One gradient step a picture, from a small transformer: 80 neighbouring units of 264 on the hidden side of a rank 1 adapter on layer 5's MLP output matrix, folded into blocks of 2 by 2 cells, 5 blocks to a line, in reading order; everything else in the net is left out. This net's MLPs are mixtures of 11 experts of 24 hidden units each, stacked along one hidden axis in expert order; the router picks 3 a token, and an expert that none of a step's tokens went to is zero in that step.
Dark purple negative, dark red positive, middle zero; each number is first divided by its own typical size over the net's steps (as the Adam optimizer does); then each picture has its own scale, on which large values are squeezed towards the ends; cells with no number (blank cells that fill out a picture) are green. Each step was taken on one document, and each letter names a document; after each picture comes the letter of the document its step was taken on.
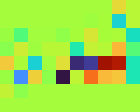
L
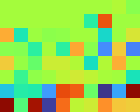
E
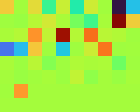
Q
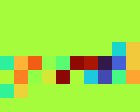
L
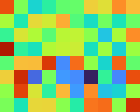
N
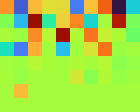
Q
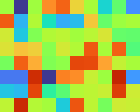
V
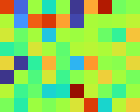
V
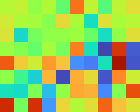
E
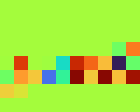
L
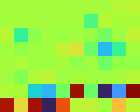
E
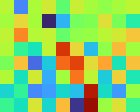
V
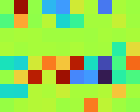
L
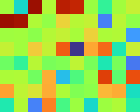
E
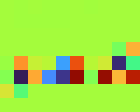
L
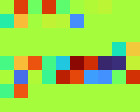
L
